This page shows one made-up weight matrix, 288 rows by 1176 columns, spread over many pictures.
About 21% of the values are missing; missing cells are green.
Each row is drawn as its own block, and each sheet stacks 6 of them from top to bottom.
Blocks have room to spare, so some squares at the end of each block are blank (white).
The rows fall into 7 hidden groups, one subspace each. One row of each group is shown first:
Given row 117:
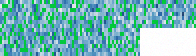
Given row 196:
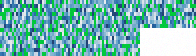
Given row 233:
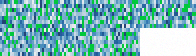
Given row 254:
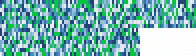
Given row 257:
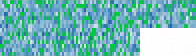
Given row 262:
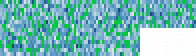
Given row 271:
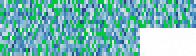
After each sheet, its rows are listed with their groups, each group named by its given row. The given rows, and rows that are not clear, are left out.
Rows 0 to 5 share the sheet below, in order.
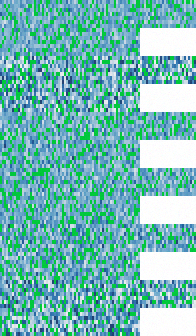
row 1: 271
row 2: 254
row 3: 257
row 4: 271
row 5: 262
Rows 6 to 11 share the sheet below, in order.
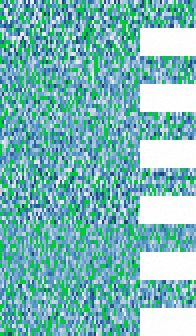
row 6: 262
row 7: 271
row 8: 196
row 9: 196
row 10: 254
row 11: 271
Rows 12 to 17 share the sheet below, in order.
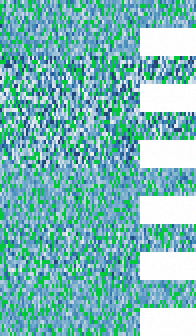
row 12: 271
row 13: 271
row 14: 117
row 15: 257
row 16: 262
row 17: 254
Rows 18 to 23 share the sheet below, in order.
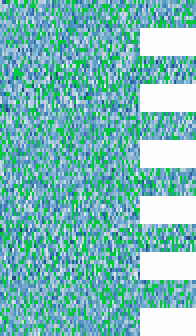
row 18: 117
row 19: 262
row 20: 271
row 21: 257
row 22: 196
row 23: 117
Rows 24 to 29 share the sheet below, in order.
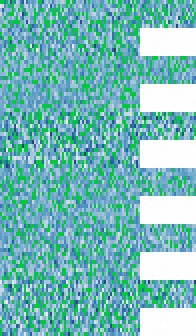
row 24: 196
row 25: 262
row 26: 262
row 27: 271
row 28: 262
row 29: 233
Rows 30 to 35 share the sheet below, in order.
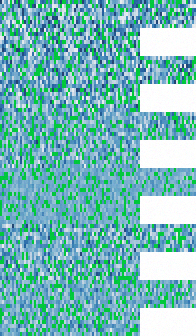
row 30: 117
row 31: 271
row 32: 233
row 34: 233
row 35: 254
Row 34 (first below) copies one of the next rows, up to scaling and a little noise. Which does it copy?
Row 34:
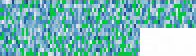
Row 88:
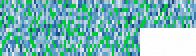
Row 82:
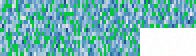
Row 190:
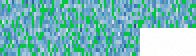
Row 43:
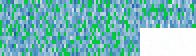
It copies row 190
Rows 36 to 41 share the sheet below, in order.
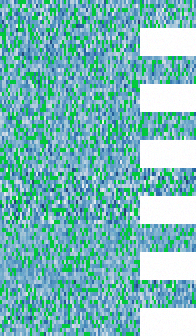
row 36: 233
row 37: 254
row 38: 233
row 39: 233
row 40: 262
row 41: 257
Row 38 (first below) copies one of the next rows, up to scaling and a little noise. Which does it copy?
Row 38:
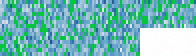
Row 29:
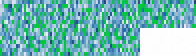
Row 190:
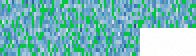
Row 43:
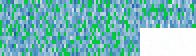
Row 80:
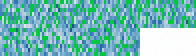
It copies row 29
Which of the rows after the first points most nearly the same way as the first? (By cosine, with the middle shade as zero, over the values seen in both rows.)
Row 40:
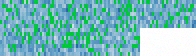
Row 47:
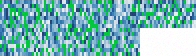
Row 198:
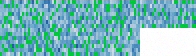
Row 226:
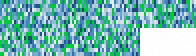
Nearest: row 198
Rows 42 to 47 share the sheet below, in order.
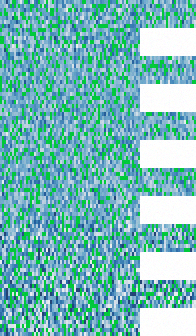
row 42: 262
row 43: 233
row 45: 117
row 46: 254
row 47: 262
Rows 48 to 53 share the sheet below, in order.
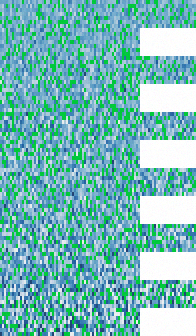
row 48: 196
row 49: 271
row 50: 262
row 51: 257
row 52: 233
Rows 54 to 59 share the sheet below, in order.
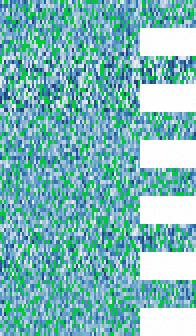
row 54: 117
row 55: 257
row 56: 262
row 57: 271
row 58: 257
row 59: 254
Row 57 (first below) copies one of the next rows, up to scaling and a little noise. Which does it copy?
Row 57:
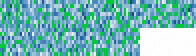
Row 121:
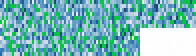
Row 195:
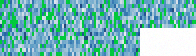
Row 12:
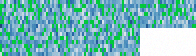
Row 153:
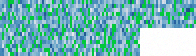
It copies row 153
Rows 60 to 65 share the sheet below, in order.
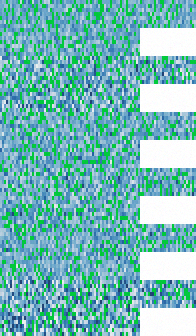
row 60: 262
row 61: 117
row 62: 254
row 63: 262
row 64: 233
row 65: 262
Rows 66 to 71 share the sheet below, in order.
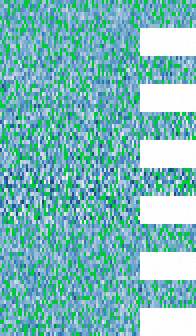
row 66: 262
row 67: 196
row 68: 254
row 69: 262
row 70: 233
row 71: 117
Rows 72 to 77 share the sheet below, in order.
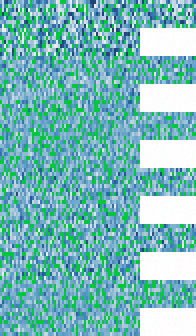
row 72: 117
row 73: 117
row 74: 257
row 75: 196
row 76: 117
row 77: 271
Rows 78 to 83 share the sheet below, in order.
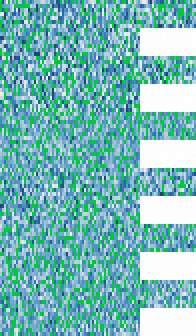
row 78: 117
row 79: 117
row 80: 233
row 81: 117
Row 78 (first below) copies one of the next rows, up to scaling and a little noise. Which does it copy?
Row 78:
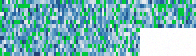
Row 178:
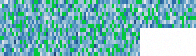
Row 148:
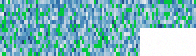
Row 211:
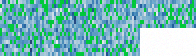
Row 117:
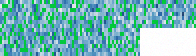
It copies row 148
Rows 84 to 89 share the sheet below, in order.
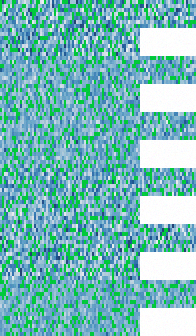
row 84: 117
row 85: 233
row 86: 257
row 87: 262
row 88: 233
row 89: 257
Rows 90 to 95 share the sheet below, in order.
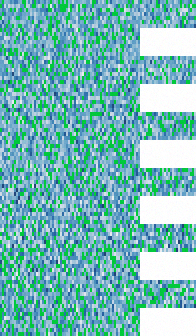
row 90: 257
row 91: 262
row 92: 257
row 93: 257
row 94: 196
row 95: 257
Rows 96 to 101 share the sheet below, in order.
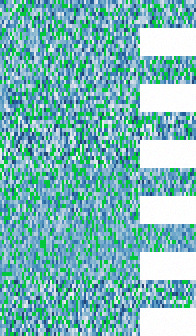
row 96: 254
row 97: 262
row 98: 257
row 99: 257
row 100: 196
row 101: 117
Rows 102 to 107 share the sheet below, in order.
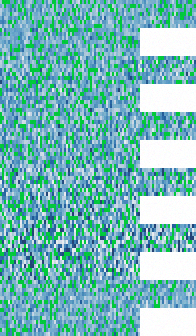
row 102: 254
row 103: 271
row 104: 254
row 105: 254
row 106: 233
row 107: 196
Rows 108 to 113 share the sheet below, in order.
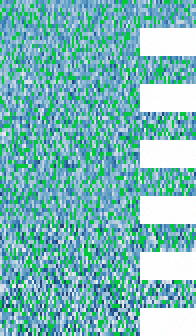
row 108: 233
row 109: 233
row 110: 233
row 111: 271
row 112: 117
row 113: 233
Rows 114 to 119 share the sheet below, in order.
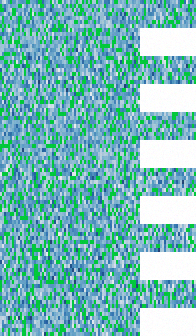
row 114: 117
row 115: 254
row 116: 196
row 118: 254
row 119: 257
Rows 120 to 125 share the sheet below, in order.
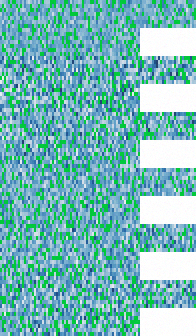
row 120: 254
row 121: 271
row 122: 233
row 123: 271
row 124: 117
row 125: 196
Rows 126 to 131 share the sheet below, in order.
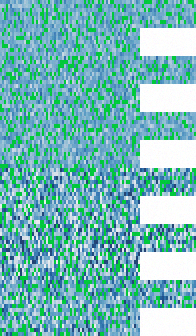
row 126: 233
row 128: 262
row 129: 117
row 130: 233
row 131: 196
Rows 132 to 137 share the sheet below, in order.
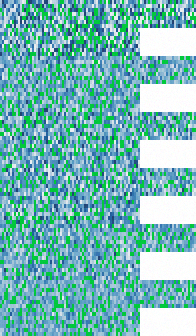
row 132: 254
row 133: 271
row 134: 196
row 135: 262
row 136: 117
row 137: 271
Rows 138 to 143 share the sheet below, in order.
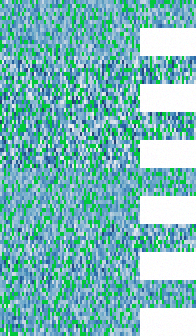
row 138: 117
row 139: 257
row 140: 117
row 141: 196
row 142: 257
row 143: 262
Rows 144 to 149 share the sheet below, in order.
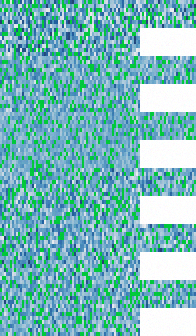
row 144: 271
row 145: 196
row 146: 257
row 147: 257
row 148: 117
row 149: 196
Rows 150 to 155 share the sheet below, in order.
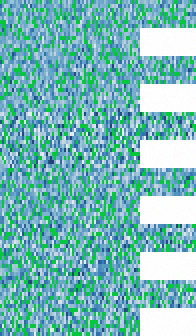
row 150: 196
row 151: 196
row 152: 254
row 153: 271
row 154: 196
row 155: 254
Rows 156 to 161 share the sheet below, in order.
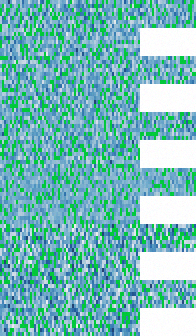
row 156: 271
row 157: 196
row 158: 254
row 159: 254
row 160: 257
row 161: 262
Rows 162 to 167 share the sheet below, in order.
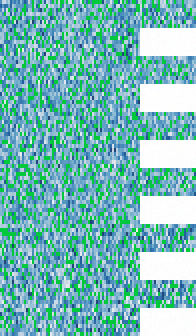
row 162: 117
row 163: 254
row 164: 196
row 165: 271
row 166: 257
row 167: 233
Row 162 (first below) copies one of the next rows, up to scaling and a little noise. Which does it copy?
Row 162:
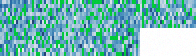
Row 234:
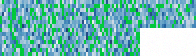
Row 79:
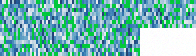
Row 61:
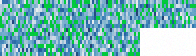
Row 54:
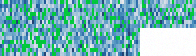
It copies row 54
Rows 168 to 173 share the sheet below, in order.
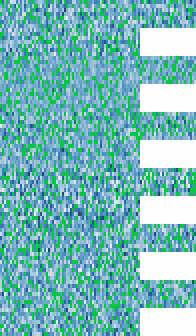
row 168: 196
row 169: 271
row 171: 254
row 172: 254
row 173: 117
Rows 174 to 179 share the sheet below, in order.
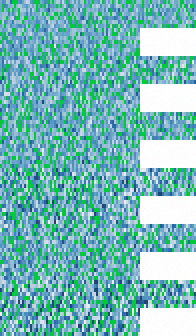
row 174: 262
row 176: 196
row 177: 117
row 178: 117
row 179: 254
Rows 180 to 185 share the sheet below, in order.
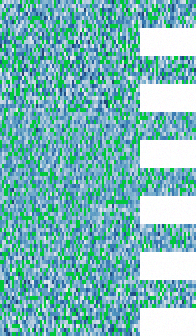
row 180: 257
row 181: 271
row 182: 117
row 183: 196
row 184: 271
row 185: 262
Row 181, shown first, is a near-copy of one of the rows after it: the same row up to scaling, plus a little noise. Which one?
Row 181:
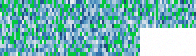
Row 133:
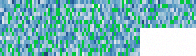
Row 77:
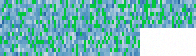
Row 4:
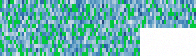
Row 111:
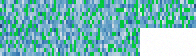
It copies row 4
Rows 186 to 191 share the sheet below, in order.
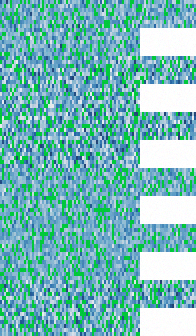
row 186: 233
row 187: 254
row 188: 233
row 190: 233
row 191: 262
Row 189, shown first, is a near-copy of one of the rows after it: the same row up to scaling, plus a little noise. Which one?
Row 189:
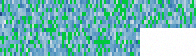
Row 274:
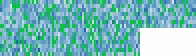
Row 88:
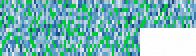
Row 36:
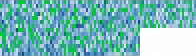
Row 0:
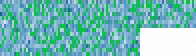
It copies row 0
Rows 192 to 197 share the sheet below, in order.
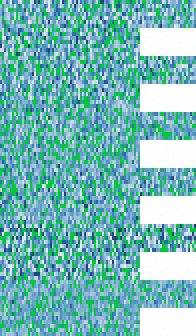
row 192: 262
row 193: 257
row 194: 196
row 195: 271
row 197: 196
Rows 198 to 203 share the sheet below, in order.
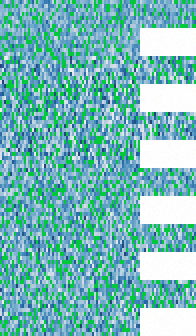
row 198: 262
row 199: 117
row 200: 257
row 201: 262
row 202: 254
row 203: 254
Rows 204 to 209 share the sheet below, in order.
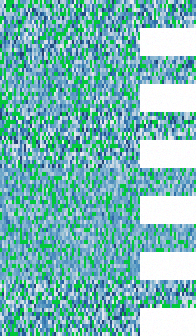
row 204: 257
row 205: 271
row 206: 233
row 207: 262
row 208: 271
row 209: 117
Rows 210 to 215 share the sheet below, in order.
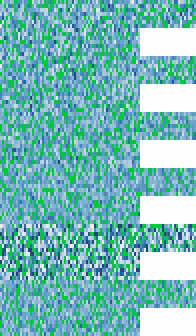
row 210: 257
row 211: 117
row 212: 262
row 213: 254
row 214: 254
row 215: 254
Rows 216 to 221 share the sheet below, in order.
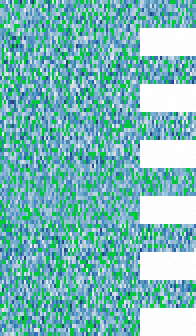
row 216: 262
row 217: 262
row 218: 254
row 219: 257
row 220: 271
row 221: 196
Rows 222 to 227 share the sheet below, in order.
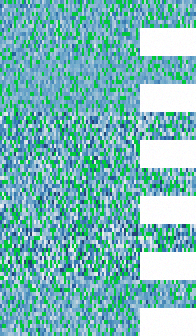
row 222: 196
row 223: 254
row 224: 117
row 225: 117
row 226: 257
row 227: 117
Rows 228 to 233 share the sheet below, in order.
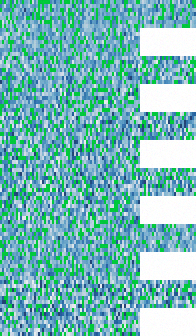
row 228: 271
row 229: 271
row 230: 257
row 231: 271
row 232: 254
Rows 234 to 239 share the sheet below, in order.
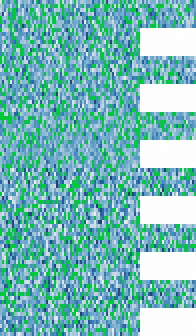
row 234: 117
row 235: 196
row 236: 117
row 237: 196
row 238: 196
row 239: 262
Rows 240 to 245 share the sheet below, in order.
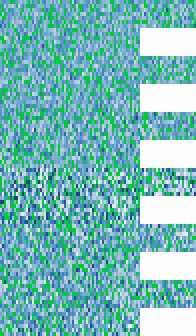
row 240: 257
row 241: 257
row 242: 257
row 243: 233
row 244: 257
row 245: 117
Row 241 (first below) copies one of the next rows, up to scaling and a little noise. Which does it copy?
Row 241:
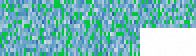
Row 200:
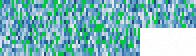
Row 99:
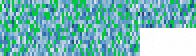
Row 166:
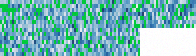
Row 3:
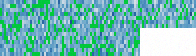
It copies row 3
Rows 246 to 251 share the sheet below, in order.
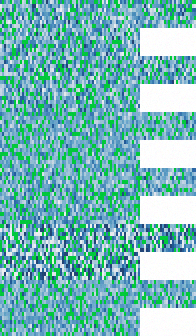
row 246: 117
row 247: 262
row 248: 254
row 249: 233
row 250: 117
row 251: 196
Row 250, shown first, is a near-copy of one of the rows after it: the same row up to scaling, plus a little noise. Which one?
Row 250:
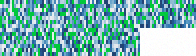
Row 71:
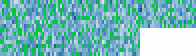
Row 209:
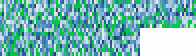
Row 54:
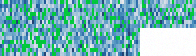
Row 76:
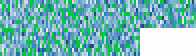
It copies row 76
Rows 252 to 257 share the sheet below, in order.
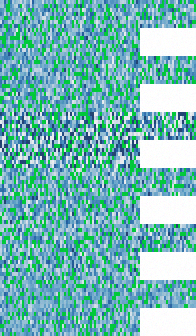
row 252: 271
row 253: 257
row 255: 254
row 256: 257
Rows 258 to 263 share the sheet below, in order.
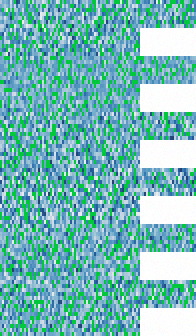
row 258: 233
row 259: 262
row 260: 262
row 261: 254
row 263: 254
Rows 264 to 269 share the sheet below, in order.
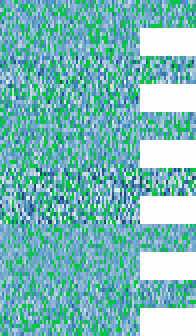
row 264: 254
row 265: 233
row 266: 196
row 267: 233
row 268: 271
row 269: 257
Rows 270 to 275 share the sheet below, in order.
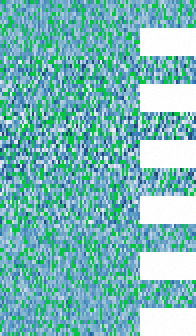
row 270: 254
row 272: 271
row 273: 271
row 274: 233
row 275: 271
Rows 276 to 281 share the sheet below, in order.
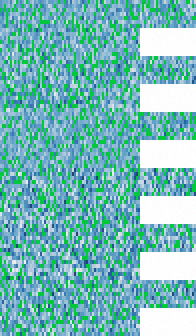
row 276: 233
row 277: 262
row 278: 257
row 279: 257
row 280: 262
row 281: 254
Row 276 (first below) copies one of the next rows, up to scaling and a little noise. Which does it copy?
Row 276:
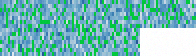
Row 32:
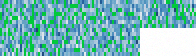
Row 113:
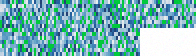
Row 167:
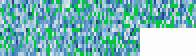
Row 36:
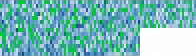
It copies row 32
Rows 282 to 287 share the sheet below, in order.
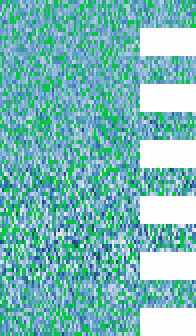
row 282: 233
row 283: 117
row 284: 233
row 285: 262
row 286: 117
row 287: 233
